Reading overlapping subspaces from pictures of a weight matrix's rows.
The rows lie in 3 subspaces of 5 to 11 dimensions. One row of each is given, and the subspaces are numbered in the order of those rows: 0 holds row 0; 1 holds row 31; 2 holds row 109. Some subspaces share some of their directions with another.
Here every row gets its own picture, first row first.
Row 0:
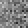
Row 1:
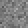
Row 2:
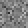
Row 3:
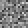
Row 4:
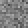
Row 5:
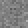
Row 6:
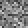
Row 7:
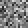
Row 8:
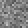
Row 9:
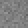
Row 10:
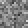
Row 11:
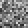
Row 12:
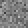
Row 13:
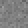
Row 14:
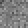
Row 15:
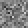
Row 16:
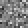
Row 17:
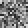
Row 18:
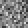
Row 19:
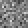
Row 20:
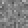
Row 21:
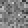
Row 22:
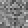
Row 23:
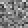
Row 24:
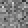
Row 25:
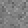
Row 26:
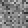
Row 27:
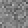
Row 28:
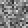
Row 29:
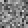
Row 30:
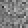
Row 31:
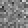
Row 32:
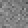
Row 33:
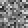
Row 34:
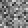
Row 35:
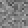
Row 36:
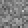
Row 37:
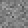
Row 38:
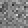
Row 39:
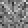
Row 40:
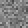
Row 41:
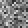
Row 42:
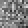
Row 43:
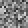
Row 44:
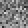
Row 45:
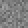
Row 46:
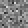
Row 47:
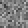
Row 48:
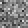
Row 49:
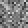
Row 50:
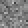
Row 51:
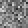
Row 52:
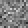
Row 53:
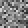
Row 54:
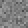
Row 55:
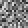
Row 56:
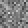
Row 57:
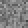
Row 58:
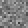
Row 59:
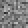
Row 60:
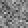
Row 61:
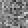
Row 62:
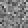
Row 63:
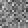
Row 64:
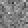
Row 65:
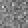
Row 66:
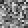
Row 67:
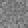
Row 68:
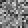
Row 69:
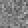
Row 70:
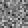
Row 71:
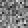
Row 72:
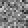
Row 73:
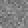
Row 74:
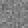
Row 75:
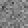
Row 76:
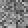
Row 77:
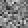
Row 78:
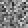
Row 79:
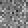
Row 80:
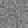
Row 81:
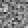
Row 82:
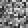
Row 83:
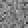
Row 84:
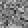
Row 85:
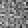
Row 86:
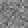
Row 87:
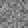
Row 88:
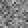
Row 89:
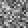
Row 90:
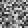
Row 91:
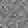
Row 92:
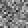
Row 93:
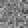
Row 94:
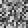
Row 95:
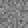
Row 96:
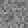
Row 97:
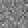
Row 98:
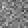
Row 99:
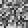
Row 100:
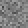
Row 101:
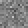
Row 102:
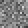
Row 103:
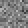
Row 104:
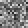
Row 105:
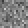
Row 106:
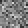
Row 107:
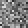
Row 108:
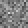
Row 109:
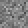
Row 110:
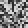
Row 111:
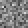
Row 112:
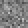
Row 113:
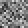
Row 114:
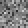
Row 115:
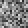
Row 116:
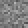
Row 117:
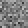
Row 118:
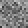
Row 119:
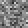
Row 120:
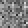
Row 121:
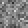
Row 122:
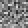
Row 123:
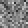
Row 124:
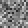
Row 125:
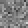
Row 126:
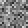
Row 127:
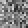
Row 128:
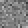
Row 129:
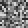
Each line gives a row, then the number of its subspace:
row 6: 0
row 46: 2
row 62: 0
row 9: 0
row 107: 2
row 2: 2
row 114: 0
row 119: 1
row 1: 2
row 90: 2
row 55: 2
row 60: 2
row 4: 0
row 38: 0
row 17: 2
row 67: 0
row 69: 1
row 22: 1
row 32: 0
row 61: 1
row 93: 1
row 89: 2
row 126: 2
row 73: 0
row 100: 0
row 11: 0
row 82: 1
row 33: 1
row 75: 2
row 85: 2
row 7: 2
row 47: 2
